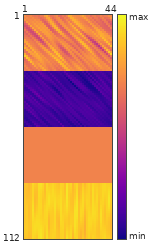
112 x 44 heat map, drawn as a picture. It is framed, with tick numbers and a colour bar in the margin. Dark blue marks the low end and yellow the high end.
The table splits into 4 rows of 1 panel. Panel 1,1: high, slanting down to the right. Panel 2,1: very low, slanting down to the right, faint in contrast. Panel 3,1: high, flat. Panel 4,1: very high, streaked downward, faint in contrast.
